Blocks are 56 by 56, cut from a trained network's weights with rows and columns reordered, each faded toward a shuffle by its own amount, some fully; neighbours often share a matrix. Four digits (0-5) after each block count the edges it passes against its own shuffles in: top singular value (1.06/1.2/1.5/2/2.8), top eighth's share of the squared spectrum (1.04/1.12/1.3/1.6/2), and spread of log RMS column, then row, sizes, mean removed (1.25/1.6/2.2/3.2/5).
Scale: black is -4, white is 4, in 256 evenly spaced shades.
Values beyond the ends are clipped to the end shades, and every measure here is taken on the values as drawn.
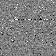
2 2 0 1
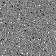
0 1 0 0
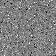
0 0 0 0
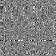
3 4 2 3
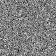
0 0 0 0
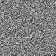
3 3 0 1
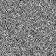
3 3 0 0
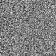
2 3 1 0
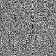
3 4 2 0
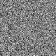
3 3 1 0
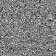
3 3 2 1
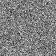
0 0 0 0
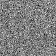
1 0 0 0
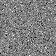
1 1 0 0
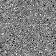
1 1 0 0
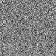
3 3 1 0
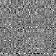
4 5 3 3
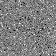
0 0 0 0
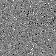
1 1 0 0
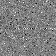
1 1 0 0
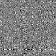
3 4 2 2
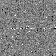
2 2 0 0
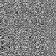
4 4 2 2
